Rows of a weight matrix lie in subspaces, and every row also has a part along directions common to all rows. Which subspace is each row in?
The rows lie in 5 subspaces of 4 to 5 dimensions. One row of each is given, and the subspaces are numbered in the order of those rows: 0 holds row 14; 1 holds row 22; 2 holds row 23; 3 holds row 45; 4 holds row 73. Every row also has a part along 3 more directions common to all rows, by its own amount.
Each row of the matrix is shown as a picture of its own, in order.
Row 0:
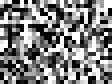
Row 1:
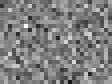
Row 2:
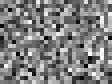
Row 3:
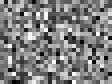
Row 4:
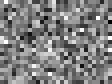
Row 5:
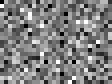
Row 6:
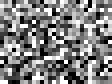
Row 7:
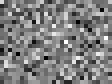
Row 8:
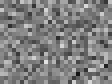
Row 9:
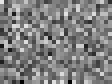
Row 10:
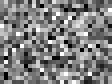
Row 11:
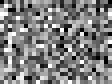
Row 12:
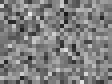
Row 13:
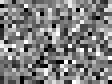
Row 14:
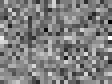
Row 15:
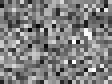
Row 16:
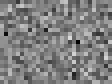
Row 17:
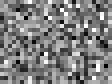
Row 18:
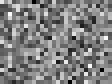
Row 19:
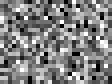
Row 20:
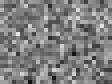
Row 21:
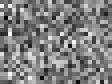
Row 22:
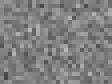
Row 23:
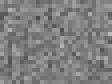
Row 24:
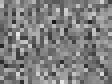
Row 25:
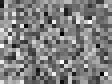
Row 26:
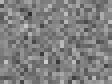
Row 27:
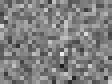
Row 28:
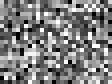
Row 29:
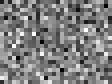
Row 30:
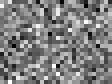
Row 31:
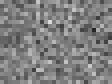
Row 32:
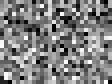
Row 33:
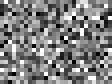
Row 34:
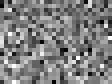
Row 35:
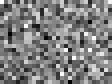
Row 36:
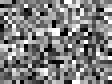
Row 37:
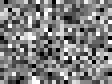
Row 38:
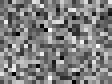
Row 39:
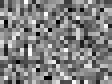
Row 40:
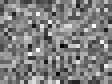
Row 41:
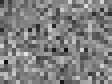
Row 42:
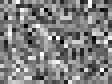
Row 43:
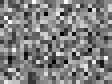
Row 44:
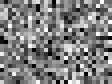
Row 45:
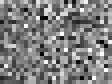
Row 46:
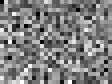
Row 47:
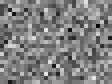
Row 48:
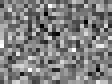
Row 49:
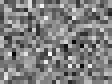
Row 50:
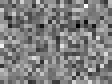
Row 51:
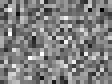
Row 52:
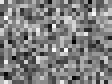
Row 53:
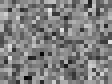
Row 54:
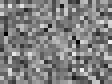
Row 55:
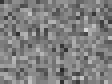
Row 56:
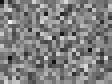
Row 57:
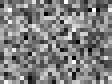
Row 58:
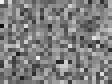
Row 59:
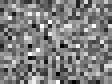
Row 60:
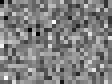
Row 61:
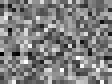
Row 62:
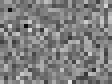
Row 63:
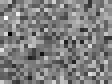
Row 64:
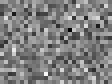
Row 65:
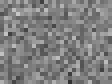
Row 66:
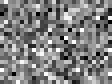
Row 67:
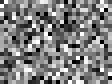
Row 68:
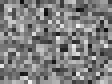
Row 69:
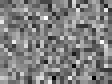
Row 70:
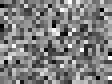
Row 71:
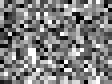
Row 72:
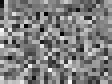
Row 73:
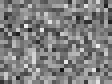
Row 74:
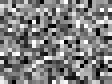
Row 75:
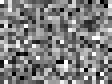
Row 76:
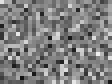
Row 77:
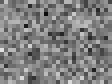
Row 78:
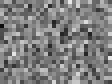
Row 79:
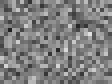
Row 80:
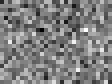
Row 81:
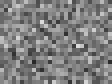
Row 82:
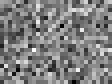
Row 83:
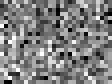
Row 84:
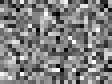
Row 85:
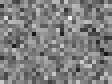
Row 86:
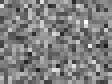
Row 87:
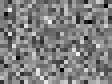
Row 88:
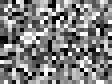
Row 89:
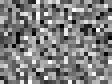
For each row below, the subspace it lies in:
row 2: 4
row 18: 0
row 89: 4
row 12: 3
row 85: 4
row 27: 1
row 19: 3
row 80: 4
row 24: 4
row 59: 3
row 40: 3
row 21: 2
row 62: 4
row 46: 4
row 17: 3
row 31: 4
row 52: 1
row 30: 0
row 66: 0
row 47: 0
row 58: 1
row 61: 2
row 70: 1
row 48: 3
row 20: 3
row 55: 3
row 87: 4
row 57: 2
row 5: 3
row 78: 1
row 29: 4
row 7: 2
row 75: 1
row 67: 3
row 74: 2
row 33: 0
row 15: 1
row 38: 0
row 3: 0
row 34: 2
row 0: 2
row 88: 0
